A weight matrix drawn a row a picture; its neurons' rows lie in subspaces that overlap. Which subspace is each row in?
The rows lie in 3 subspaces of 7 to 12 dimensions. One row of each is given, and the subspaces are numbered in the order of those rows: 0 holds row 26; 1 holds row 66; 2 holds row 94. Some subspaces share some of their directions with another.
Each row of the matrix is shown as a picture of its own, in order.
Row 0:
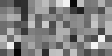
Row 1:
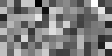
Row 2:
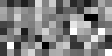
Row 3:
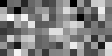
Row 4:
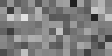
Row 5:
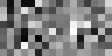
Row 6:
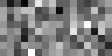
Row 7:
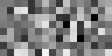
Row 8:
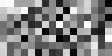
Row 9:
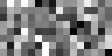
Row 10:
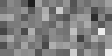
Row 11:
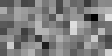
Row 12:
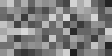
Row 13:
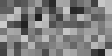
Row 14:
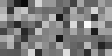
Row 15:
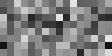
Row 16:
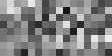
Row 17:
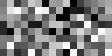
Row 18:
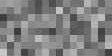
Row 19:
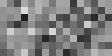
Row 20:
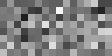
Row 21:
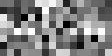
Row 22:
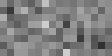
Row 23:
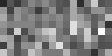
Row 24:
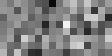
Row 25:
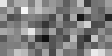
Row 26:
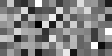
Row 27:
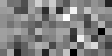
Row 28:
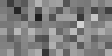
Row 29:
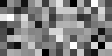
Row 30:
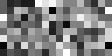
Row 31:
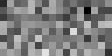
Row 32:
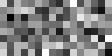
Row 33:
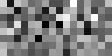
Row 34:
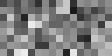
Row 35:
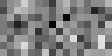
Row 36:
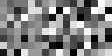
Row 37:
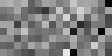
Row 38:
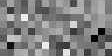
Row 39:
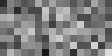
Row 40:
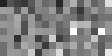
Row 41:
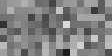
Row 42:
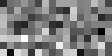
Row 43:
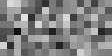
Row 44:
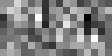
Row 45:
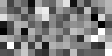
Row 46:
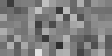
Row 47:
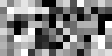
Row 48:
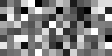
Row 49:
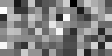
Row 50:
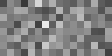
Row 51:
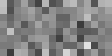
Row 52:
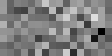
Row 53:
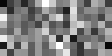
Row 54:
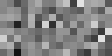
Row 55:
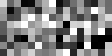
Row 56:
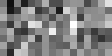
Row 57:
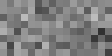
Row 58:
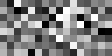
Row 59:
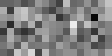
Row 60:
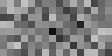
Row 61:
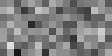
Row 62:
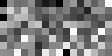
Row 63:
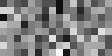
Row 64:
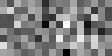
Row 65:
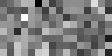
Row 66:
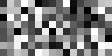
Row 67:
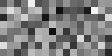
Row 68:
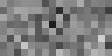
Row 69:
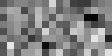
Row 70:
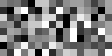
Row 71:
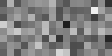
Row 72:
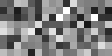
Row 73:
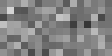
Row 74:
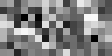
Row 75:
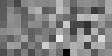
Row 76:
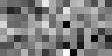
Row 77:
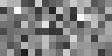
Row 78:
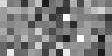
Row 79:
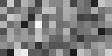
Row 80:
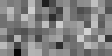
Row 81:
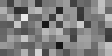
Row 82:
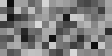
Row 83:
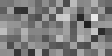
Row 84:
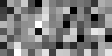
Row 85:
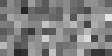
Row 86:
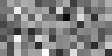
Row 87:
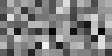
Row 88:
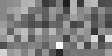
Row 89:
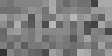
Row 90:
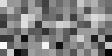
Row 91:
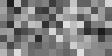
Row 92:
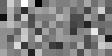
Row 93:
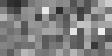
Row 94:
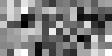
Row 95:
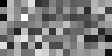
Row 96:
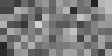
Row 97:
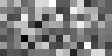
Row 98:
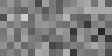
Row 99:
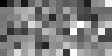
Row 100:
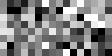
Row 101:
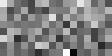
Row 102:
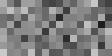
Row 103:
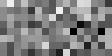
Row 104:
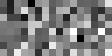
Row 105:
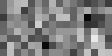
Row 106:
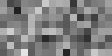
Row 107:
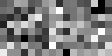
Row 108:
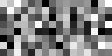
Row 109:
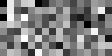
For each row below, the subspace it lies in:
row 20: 2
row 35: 2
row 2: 1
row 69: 1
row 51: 0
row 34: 2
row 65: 2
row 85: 2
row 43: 2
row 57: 0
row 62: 0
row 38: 0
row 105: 1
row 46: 2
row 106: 2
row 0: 2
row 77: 2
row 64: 1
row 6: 0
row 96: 2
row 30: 2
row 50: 0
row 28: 1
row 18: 2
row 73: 0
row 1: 2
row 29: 0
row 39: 0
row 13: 2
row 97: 2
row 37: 1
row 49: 2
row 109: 0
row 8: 2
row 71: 0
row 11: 1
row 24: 0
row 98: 1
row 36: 2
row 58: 1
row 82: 0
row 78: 2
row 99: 0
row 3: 0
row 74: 1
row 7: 1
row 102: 2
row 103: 0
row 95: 0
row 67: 0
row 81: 0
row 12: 0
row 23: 2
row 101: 0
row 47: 2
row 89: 2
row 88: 2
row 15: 2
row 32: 0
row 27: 1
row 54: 2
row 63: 0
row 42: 2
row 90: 2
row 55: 2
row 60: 0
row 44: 1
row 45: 0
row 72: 1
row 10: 0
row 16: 1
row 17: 1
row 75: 2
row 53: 2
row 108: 2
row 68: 2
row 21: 1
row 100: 1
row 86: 0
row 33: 0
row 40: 0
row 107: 2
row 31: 0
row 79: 2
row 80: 2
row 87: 2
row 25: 2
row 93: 1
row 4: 0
